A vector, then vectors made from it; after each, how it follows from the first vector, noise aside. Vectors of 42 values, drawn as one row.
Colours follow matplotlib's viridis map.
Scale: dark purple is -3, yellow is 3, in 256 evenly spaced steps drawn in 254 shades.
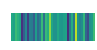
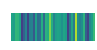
copied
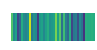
reversed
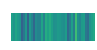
shrunk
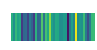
copied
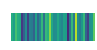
copied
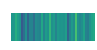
shrunk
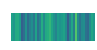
shrunk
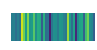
negated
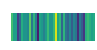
reversed
